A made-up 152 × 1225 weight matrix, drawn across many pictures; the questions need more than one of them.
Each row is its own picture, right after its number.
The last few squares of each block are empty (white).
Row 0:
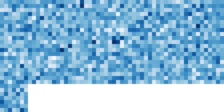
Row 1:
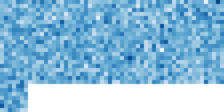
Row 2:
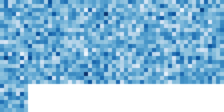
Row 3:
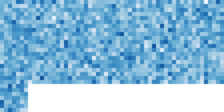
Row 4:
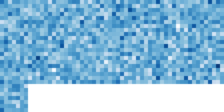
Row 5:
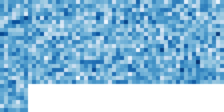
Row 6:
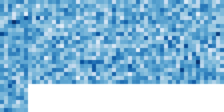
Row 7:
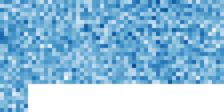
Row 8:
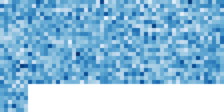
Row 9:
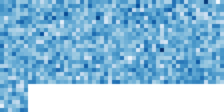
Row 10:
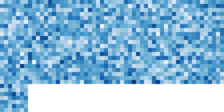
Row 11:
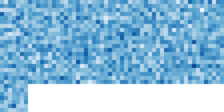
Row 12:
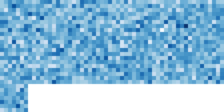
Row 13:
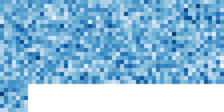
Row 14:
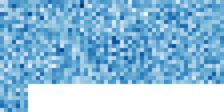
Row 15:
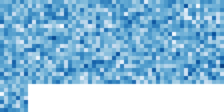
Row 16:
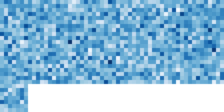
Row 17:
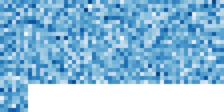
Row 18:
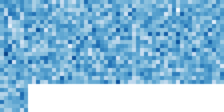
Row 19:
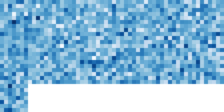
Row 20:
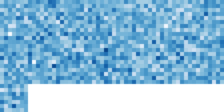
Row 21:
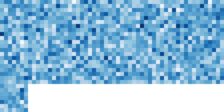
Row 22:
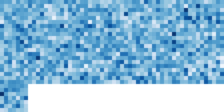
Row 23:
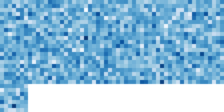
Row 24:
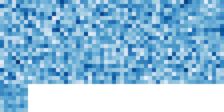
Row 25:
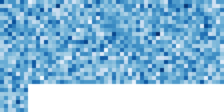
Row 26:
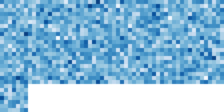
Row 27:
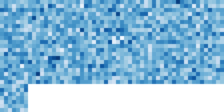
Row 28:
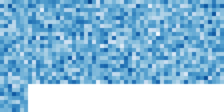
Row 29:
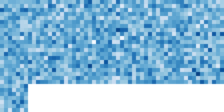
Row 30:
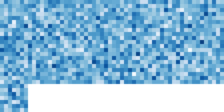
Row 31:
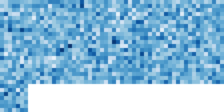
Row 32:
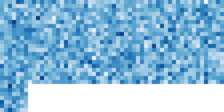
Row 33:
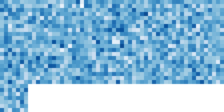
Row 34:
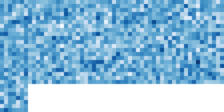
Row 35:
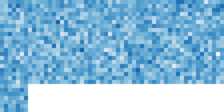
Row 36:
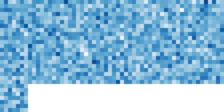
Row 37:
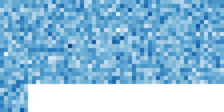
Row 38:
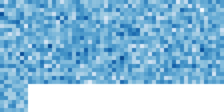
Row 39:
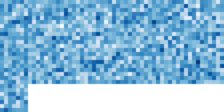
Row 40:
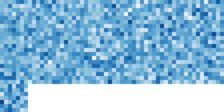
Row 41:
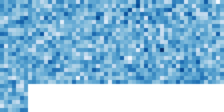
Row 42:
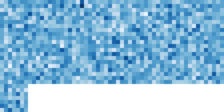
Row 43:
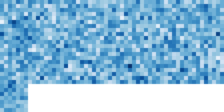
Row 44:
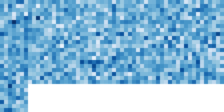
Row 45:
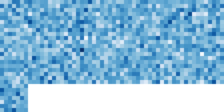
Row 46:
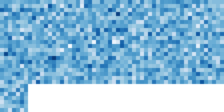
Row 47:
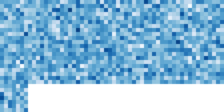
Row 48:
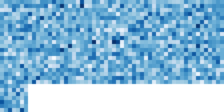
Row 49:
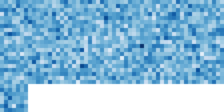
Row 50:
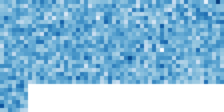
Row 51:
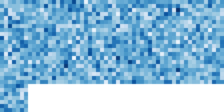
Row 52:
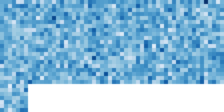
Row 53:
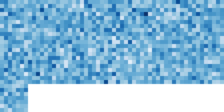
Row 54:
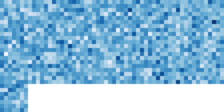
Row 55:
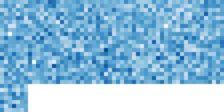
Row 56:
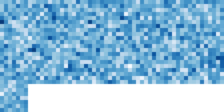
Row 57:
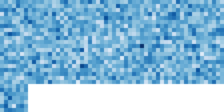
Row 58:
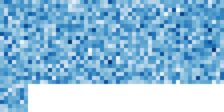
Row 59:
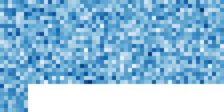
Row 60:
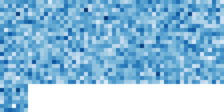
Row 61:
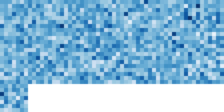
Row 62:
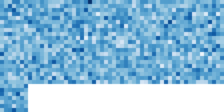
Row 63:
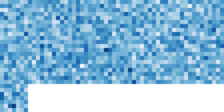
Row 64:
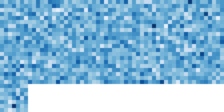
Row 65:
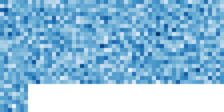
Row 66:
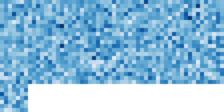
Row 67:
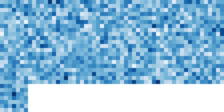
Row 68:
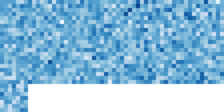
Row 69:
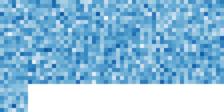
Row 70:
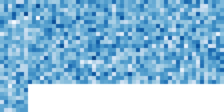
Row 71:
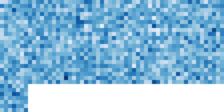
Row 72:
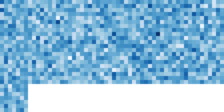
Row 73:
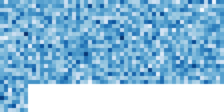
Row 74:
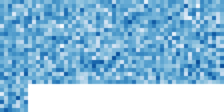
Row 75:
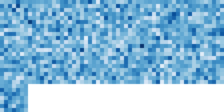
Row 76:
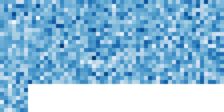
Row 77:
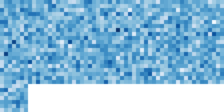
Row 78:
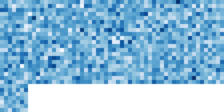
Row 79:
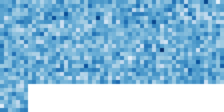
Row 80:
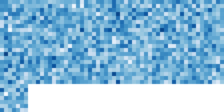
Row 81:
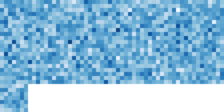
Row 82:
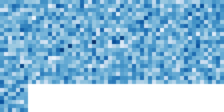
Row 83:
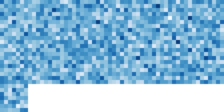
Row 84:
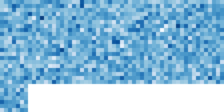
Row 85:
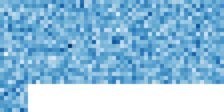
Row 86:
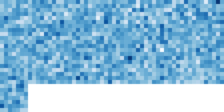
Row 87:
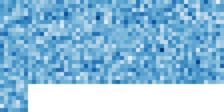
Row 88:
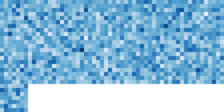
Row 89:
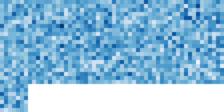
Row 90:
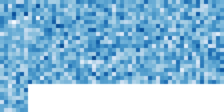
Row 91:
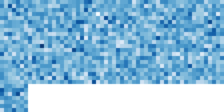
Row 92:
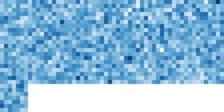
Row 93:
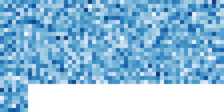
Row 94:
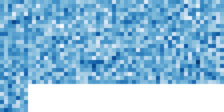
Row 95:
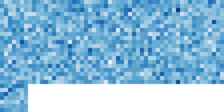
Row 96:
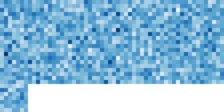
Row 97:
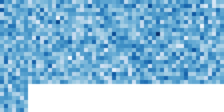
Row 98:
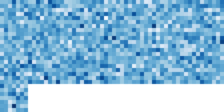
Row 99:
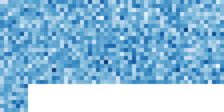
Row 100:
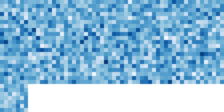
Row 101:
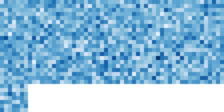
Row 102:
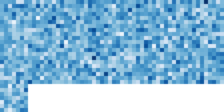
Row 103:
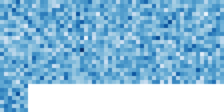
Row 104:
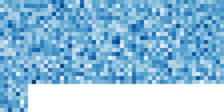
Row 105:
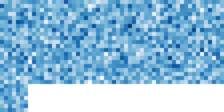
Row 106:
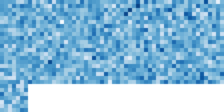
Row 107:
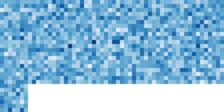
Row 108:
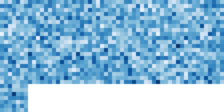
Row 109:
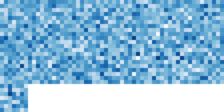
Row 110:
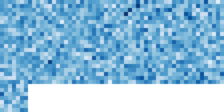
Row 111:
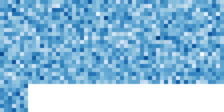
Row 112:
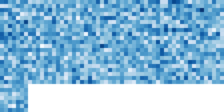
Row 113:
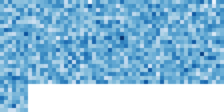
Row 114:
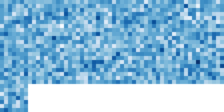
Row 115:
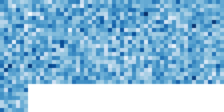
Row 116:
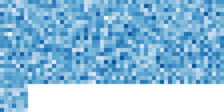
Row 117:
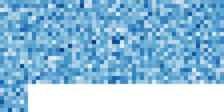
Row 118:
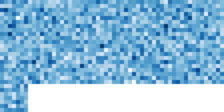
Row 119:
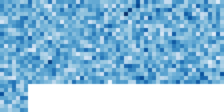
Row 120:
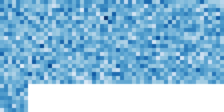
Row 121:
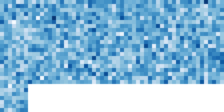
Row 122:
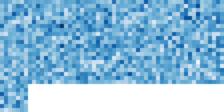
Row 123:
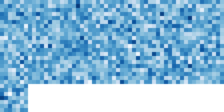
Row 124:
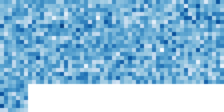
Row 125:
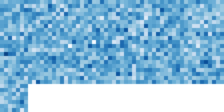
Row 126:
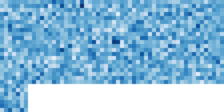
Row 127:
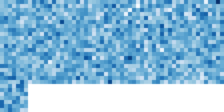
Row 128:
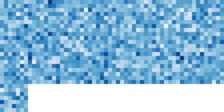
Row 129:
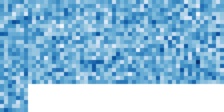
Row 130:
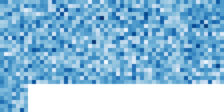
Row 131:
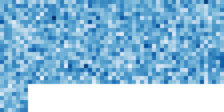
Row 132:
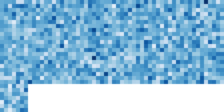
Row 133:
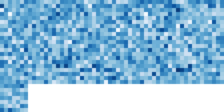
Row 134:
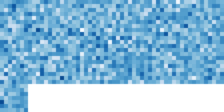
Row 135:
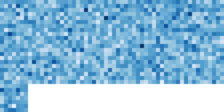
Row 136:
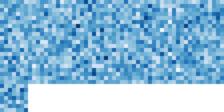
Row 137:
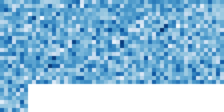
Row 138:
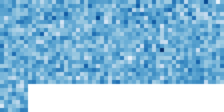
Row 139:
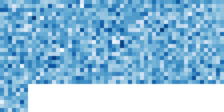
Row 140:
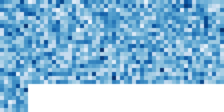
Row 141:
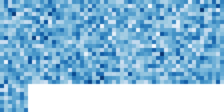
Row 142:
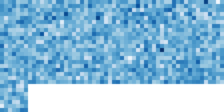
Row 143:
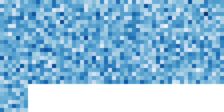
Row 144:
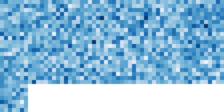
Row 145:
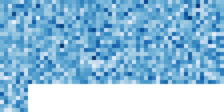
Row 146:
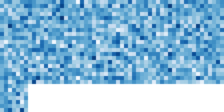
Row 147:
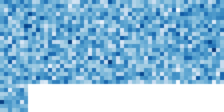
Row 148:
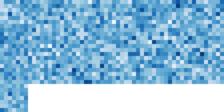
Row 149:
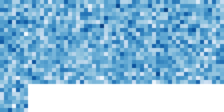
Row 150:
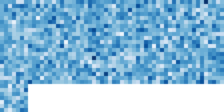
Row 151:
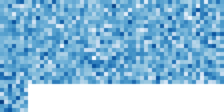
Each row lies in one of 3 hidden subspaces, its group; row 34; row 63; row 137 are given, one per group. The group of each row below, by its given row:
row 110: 34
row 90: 34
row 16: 137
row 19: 34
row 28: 63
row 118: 63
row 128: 63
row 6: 34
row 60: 63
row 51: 137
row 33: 137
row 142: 34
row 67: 63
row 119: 34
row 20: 63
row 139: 137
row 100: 63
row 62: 63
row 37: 137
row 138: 34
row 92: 34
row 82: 137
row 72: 63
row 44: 34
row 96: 137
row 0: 137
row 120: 63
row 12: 137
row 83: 63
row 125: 137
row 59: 63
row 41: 34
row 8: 63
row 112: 63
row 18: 137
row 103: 63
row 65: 63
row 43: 34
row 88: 63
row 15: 34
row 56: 34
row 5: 34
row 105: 63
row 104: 137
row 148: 63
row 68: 34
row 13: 34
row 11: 63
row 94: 34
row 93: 63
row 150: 34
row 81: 137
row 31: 137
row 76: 34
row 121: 34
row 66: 34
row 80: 137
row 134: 137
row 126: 137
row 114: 34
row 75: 63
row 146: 137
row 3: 34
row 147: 137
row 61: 34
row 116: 63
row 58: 137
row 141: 63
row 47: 63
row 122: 34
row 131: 34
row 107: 137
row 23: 63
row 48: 137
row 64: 63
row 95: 137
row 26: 63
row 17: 63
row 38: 63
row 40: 34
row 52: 34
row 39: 34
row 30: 63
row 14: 137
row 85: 137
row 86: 34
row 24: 63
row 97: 63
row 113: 63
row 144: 137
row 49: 63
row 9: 34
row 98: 63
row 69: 63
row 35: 63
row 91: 63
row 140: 63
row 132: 34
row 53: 137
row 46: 137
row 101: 63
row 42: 137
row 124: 34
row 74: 34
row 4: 137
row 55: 63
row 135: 63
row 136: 137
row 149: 63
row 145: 34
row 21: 137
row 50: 34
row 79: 34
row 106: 34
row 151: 34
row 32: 34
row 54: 137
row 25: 63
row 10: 63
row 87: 34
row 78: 137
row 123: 63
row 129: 34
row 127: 34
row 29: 137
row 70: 34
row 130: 137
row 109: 63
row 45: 63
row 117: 137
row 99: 137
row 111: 63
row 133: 137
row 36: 63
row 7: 63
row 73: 63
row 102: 34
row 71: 63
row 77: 137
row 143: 63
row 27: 137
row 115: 137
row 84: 137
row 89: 34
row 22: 34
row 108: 63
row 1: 34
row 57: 63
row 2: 63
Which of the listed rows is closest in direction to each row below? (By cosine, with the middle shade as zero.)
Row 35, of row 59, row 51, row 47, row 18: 59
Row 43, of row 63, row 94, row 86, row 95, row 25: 94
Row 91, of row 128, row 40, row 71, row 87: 71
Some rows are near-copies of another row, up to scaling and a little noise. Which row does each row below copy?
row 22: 13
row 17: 93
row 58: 16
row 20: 55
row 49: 57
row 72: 97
